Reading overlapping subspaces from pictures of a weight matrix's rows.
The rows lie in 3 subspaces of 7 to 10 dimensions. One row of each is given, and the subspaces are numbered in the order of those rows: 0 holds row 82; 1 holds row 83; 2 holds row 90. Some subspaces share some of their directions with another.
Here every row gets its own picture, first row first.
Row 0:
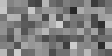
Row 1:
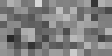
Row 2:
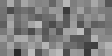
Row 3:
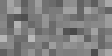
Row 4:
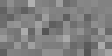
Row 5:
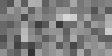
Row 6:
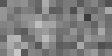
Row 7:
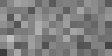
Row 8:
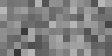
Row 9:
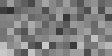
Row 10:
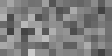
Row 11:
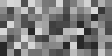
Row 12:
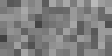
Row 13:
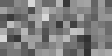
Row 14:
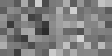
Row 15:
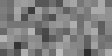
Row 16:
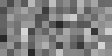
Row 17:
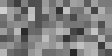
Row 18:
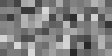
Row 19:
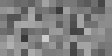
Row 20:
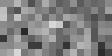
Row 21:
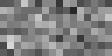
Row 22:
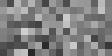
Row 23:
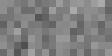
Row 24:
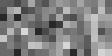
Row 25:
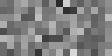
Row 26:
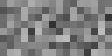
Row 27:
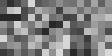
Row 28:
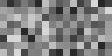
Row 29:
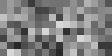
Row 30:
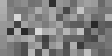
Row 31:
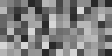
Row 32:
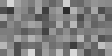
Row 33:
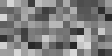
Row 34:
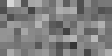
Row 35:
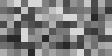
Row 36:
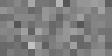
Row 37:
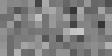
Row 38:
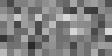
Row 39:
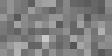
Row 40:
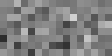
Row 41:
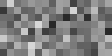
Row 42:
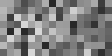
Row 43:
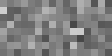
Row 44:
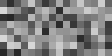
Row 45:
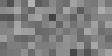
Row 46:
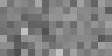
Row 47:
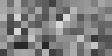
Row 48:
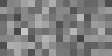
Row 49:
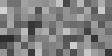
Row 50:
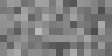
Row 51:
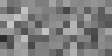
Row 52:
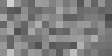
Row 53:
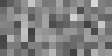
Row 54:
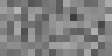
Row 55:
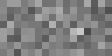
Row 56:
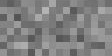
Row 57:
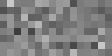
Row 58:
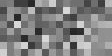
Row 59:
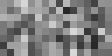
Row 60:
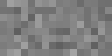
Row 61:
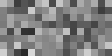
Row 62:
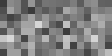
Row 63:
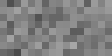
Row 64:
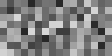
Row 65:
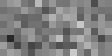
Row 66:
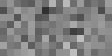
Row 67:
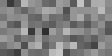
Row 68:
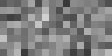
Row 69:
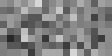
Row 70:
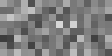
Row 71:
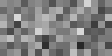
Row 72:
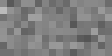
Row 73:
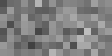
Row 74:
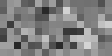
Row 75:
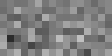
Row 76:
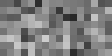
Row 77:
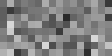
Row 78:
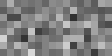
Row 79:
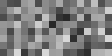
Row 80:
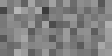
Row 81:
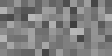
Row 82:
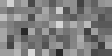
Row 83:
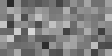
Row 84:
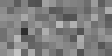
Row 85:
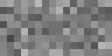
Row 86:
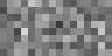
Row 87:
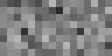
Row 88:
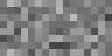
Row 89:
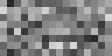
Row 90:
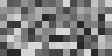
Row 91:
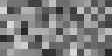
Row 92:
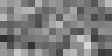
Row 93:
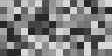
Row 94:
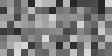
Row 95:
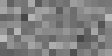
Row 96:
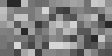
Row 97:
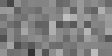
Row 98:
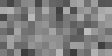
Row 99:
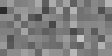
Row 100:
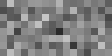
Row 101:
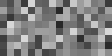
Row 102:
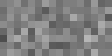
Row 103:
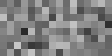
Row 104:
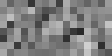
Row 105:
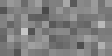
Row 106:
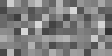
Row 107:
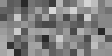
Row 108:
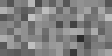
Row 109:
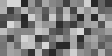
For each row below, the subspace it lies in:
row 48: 1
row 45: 1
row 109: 0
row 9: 1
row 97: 0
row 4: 2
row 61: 1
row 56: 1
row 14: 0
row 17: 1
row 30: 1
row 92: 1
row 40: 2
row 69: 2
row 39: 1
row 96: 0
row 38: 0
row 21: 1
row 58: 1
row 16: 0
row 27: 2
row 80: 0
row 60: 1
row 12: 0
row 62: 1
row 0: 0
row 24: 1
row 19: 1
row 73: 0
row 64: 1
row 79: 2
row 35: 0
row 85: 1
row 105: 2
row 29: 1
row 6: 1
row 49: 1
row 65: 2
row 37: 0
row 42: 1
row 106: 0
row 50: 1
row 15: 1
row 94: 1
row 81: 0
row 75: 2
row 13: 2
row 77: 1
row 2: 1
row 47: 1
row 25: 1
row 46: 0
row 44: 0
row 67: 0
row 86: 1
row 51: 0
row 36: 1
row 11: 0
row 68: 2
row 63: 0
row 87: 0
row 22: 1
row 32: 1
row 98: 2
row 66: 0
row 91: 0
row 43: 0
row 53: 0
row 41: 0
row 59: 1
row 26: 2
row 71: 1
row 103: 0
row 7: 1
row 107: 1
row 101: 0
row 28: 0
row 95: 0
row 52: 0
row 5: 0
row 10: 1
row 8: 0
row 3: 0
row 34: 0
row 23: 1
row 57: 1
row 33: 1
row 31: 0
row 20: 1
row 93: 1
